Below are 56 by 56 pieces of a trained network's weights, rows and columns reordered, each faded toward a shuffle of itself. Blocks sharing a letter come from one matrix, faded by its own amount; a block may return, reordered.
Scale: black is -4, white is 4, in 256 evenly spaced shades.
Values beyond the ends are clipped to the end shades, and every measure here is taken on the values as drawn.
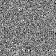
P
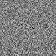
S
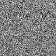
S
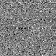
P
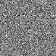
P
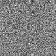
S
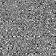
P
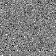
P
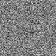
S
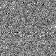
P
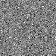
P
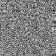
S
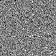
P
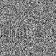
S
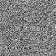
S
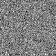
P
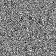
P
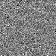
P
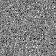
P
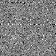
P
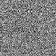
S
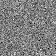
P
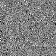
P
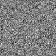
S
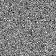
P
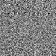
S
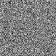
S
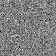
P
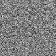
S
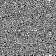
P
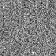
S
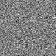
S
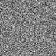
S
